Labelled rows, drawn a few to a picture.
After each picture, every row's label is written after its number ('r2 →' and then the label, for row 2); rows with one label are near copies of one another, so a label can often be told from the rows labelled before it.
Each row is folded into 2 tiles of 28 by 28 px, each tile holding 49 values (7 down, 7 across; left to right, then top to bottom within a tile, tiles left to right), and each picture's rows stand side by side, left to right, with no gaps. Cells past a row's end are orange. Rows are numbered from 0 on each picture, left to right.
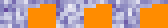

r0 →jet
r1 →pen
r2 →jet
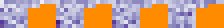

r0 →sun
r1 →sun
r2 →sun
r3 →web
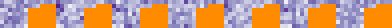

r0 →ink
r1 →pen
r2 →jet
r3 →web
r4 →pen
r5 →jet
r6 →ink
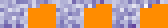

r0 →web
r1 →web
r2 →web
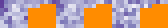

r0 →pen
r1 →pen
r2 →web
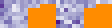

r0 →pen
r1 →sun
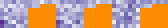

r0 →sun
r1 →sun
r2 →ink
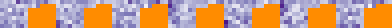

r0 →web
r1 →sun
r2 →web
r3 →pen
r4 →sun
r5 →pen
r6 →web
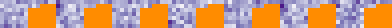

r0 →web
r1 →pen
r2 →web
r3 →sun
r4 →jet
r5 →pen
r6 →ink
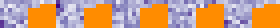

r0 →sun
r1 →pen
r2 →jet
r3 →web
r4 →sun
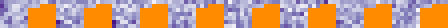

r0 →pen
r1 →sun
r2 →sun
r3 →web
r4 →jet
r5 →web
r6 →sun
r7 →ink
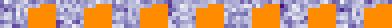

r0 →jet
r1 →sun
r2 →jet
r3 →pen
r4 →web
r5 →pen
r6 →jet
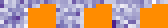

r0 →ink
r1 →web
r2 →sun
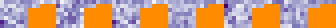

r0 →sun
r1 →ink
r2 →sun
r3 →web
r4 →pen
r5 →jet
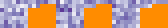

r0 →web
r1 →jet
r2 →ink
